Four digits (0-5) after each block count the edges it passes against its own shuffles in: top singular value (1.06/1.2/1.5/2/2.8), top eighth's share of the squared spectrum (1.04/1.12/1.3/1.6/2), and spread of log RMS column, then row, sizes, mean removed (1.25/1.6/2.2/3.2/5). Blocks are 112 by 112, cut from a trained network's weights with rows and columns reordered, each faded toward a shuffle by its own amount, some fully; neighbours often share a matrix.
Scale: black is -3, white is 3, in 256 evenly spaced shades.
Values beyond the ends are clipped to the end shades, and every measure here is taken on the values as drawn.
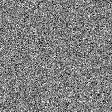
2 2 0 0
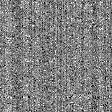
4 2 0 2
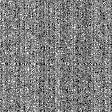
4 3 0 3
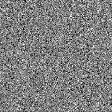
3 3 2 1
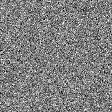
2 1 0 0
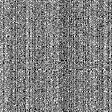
4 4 1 3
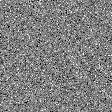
0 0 0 0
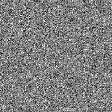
3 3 2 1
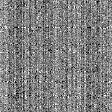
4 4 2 3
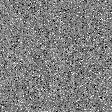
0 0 0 0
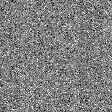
1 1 0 0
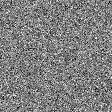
0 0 0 0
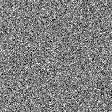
2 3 1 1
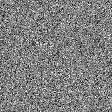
2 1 0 0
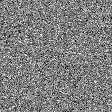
0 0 0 0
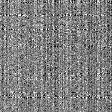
4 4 1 3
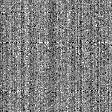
4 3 1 3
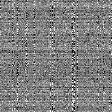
4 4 4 0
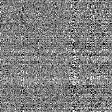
4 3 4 0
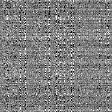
4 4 4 0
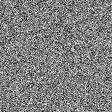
0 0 0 0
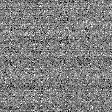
3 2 2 0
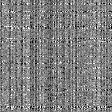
5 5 2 4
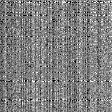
5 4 1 4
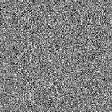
3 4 2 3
